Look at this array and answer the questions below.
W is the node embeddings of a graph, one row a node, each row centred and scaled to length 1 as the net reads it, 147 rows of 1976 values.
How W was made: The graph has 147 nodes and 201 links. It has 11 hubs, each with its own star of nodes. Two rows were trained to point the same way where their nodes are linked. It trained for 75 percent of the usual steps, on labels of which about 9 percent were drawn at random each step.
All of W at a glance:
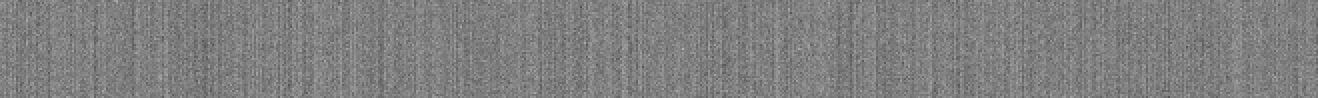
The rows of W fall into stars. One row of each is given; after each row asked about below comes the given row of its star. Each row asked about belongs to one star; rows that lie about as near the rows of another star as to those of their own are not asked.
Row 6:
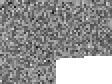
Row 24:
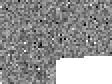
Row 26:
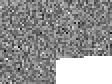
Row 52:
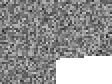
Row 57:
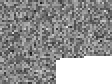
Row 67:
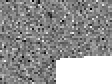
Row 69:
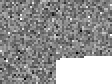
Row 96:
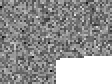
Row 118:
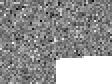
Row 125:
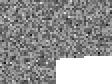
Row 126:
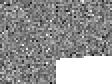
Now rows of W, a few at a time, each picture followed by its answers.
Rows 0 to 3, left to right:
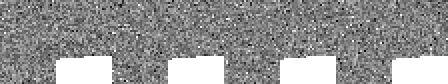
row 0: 125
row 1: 126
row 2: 57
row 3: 26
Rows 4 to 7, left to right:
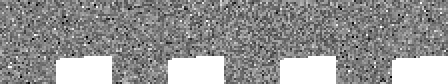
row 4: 125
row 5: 118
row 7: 24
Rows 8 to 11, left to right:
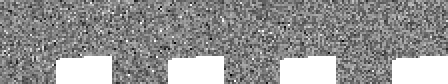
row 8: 118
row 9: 26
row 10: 125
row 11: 57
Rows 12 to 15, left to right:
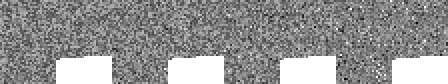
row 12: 67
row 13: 96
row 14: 52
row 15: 57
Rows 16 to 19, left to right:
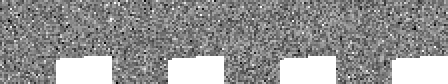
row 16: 26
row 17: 67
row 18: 52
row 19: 69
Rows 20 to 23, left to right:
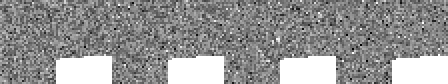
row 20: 24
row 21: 26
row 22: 118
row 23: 69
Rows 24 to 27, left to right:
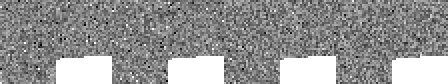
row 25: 26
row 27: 126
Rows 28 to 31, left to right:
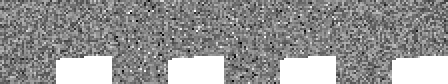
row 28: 69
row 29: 96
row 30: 69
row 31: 96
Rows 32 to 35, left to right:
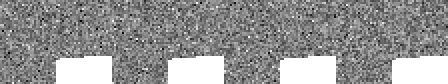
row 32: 52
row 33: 67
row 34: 126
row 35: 96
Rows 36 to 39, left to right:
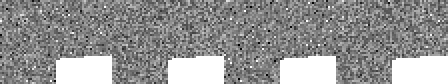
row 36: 67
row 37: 57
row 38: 24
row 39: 24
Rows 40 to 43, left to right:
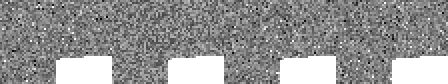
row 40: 67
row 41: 6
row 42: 52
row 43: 26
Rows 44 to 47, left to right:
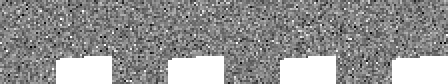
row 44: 96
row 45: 126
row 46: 118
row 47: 69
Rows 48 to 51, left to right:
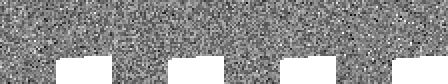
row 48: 118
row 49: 26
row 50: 26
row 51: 118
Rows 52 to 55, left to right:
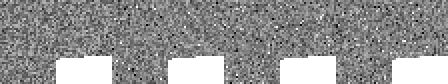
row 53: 57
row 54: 125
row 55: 52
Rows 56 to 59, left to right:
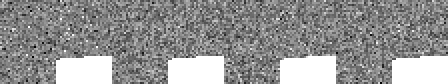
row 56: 96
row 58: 52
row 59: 126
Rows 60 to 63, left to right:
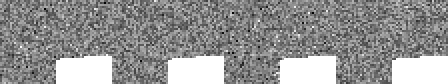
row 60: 96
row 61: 52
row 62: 52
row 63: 126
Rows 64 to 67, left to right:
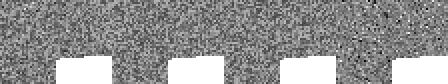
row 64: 52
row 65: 24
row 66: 118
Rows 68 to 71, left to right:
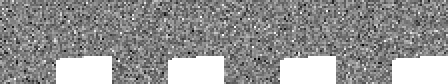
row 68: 118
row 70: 52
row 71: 118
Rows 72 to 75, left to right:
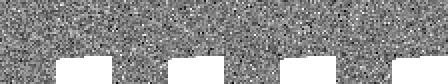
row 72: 125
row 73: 118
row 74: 118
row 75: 69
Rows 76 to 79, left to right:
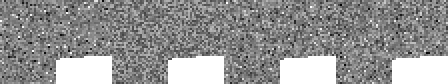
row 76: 67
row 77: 126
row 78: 67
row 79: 52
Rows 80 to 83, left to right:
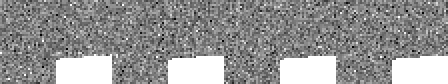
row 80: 6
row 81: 96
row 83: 96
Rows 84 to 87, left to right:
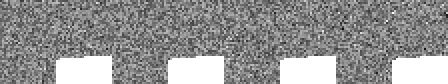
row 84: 26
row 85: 125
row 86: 118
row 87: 126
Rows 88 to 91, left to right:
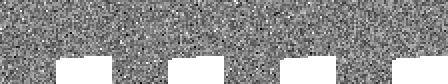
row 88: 57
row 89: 57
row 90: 67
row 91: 126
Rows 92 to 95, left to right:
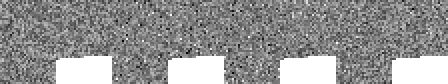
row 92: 52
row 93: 96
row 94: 126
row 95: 69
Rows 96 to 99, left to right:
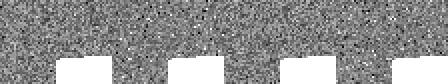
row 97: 6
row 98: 6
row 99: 125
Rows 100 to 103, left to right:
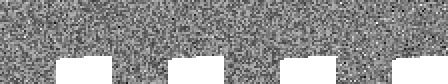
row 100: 26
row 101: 24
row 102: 69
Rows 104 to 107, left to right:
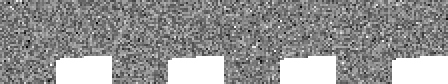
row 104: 57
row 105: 125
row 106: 52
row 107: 126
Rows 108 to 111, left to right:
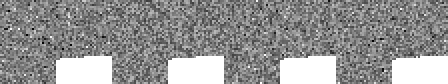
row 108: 126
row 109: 96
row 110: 69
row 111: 126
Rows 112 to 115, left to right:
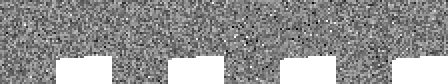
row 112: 57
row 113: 96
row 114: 24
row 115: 125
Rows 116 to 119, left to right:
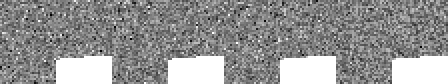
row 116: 6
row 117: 67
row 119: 57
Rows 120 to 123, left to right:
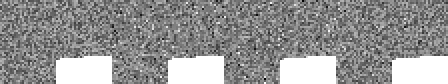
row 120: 57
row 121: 52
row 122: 6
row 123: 118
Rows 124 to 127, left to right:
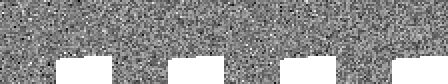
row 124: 69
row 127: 118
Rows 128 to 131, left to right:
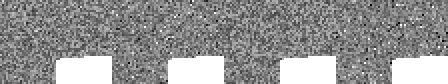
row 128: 126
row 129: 26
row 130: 52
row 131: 125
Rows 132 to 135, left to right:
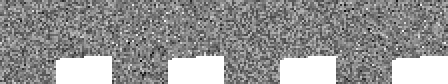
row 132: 69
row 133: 69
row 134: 26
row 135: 126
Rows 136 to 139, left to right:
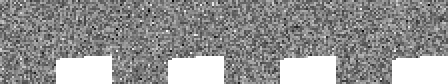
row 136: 118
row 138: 24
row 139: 67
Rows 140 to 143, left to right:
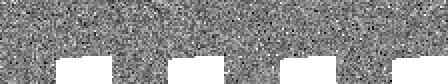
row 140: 118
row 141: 96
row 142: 6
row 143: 67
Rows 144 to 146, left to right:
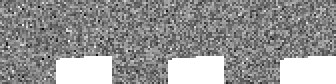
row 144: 52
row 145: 126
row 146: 125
